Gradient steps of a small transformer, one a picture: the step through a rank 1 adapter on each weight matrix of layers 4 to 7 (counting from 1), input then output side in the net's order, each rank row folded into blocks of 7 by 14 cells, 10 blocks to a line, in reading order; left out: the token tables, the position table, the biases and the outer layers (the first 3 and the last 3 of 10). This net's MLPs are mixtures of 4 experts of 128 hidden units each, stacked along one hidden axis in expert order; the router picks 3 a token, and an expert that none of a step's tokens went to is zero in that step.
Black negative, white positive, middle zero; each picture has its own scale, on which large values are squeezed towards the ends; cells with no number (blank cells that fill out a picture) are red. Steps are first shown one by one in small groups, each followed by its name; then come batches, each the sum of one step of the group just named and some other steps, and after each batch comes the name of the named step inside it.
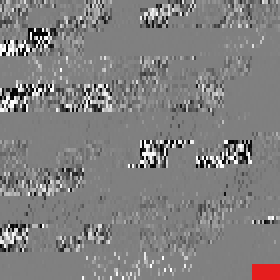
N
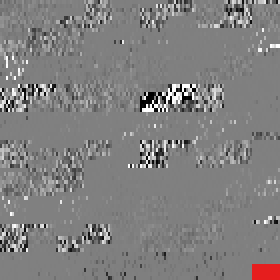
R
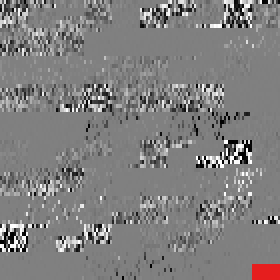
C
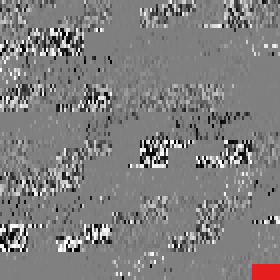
C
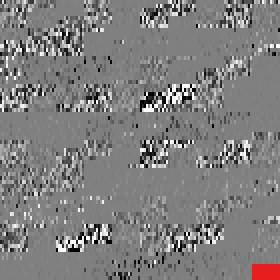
R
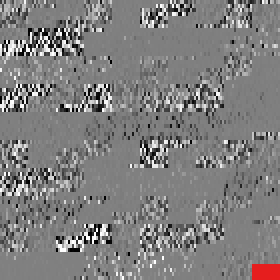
N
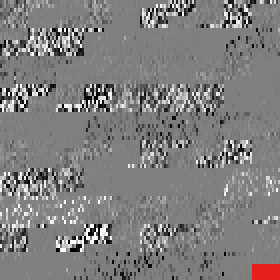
C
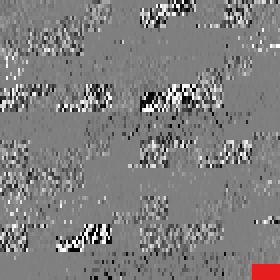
R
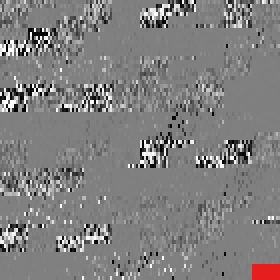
N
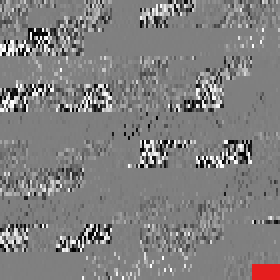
N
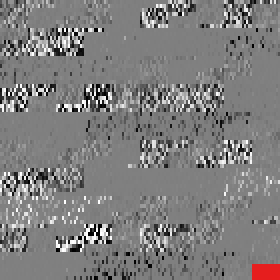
C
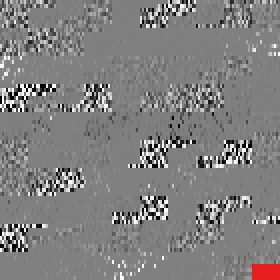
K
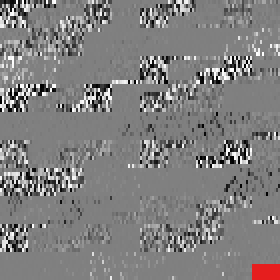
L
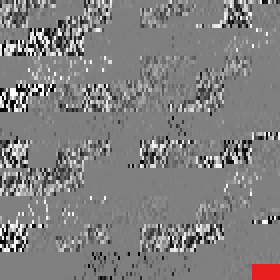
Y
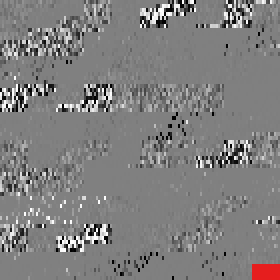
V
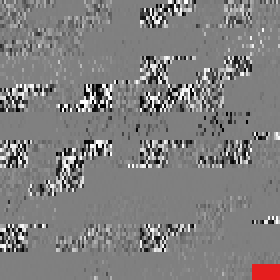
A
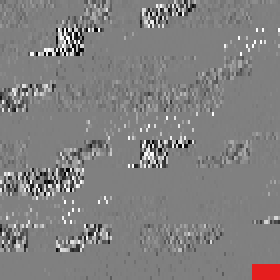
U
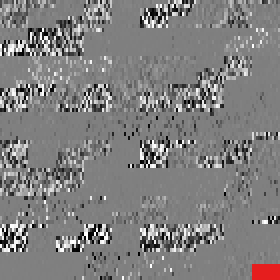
Y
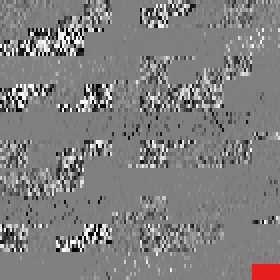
A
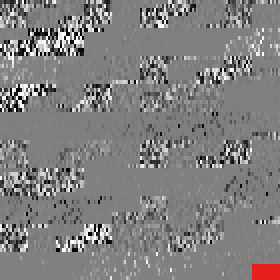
L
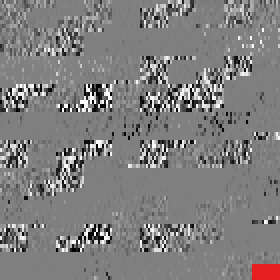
A
